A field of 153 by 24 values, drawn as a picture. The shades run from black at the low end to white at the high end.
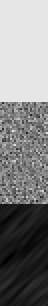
The table splits into 3 rows of 1 panel. Panel 1,1: very high, flat. Panel 2,1: middling, fine-grained, strong in contrast. Panel 3,1: very low, slanting up to the right, faint in contrast.
